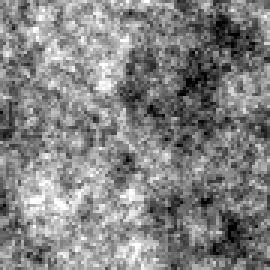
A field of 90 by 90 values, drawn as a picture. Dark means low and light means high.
There are no regular stripes. Overall the values sit about 50% of the way up the scale. No row or column stands out. The field is mottled with small blotches. The histogram is bell-shaped.
